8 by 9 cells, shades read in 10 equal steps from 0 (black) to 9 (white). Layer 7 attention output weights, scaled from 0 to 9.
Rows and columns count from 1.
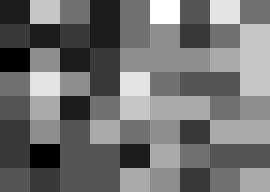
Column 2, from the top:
7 1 5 8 6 5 0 2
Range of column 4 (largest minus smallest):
5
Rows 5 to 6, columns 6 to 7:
6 6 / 5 2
